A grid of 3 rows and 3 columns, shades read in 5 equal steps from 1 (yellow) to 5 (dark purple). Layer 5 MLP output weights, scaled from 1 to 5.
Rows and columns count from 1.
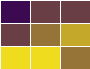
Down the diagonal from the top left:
5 3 3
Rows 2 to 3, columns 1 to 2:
4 3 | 1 1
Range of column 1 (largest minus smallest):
4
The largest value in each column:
5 4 4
